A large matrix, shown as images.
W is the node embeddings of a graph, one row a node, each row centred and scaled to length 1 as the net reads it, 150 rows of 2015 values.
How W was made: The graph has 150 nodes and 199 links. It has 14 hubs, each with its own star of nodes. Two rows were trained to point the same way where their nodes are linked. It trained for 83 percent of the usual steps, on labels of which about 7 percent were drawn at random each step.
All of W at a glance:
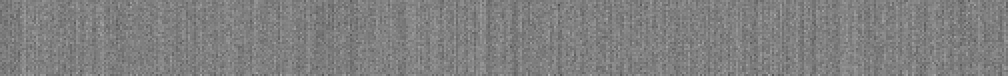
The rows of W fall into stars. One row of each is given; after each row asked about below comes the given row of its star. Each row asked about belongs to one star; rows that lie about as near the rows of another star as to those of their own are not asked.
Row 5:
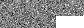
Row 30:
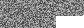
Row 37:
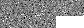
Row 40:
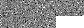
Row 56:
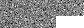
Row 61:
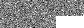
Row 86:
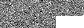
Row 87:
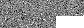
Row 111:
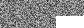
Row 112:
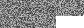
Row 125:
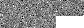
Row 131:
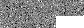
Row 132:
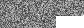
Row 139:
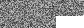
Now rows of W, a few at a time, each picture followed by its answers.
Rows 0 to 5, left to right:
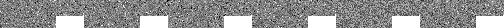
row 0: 112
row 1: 111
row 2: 30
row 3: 125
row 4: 125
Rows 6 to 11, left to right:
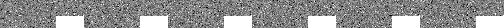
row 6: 61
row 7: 111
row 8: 139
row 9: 111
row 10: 131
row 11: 30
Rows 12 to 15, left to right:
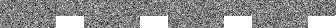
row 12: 125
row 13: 86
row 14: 125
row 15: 111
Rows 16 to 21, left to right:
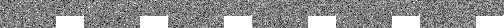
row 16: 56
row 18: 30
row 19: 61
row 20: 87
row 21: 40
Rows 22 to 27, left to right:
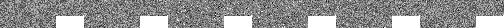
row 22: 5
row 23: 37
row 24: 30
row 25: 87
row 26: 112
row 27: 125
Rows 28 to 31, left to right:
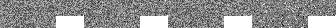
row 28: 131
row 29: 40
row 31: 5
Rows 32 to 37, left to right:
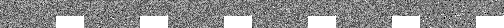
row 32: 131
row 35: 37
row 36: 86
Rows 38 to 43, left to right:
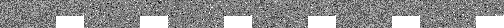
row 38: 87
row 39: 87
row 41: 56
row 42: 37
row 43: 30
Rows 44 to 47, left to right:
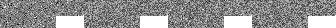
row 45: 86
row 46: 30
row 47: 111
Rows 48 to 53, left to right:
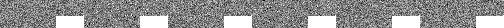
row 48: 56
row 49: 30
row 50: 125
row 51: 56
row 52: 40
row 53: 139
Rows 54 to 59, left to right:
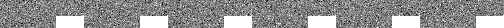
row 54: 87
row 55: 56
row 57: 139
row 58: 56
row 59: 40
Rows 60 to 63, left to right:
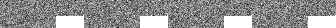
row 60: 111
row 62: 132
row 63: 86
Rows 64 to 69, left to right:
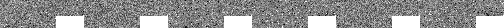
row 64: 131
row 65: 30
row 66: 131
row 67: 61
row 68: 86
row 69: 61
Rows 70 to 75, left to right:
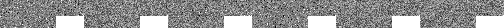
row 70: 56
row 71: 40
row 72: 37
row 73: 131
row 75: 86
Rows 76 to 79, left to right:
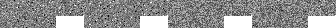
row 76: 56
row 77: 132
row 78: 61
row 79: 30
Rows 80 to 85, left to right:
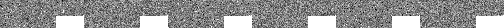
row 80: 111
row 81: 139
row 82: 139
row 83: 125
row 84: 87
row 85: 86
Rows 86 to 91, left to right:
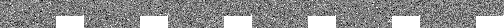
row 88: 40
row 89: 125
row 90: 111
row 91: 132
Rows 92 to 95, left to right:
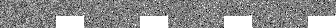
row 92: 5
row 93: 112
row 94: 139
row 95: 139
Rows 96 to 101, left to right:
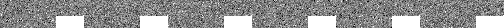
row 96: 37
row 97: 112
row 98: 86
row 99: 125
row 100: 112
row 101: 56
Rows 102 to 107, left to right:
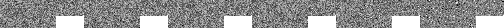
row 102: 30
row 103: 139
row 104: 5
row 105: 5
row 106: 86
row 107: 112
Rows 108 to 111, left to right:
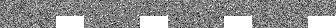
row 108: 5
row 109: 139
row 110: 5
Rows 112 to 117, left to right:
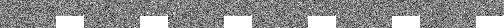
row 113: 5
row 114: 86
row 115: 125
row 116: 132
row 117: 37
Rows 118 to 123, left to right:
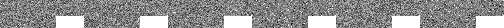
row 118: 56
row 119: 132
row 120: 112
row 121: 5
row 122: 86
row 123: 139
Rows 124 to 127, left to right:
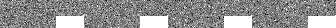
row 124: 139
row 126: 40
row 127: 40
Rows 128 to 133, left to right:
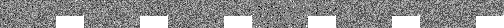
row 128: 87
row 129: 125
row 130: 37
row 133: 132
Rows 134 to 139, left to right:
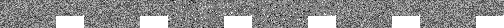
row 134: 86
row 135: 61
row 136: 5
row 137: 132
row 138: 87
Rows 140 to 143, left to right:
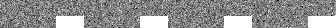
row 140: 125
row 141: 5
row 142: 56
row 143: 132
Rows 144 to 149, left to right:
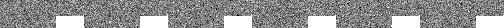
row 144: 111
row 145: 131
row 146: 125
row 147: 30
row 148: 86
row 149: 61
